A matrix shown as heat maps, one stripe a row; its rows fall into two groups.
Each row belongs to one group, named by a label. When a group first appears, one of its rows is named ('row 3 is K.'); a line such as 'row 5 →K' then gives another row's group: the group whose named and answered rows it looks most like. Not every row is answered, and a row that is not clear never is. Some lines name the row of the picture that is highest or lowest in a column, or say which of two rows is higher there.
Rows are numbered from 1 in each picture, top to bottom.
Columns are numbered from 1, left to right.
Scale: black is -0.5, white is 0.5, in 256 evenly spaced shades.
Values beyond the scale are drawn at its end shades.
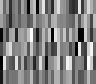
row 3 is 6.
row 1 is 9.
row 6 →6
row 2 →9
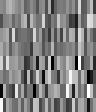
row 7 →6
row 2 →9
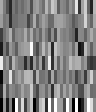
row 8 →6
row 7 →6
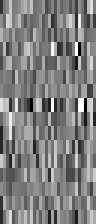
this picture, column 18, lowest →2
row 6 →6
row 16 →9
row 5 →9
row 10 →9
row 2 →9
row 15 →6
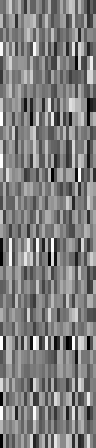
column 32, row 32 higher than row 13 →Yes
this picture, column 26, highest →23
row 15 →6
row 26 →9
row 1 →9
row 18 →9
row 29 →6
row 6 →9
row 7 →9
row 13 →9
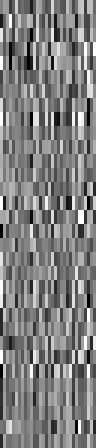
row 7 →9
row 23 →6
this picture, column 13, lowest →27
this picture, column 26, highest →20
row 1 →6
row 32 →6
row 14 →9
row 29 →6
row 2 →9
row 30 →6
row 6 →6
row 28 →6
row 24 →6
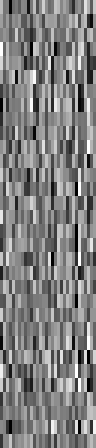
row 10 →6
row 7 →6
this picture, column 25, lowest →25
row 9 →6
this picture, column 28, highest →4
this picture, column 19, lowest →4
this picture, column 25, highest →6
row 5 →9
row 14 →9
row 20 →6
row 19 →9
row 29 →6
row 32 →9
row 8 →6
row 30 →9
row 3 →6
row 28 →9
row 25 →6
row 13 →9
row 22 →9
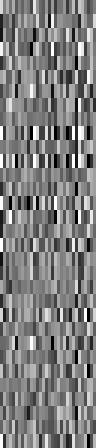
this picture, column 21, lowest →6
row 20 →6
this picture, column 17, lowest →2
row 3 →6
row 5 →9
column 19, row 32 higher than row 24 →No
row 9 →9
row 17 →6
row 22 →9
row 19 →6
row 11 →9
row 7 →6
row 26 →9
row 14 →9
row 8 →9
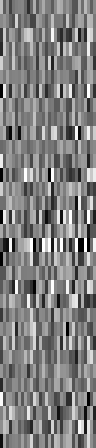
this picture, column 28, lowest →18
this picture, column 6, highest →21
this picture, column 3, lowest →18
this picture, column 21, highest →18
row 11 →9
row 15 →9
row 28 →6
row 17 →9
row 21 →6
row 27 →9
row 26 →9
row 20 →9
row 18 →6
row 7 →6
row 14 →9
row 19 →6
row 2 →6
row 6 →9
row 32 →6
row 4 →6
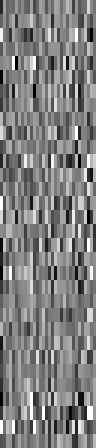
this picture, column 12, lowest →7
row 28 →9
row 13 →9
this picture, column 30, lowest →16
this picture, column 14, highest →18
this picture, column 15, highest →30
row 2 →6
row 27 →9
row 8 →6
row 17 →9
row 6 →6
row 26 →9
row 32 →9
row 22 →6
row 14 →6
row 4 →6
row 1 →6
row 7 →6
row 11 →9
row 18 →6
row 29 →6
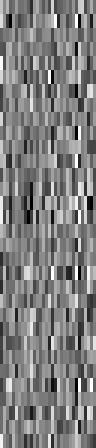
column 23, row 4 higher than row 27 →Yes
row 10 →9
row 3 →6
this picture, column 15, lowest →15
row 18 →9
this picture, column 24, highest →15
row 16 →9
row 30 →6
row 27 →6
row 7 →9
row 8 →6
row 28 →9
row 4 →9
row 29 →9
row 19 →6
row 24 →6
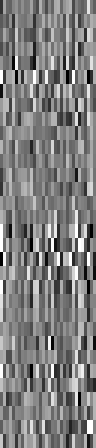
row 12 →6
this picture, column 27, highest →18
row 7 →6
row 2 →6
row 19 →6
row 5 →6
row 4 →6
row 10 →9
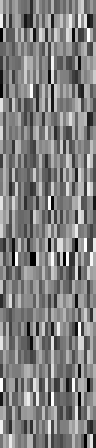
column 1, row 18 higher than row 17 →No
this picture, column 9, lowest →2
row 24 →9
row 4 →9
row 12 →6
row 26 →6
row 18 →9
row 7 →6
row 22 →9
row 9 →9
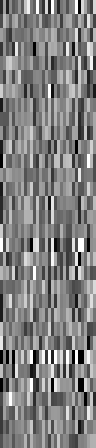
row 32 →9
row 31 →6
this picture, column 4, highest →29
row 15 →9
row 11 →9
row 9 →6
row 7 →9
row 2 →6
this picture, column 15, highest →26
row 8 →6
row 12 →6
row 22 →9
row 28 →6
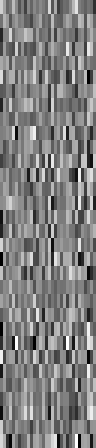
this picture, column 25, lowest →25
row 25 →6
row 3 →9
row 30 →9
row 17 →9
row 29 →9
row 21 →9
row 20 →9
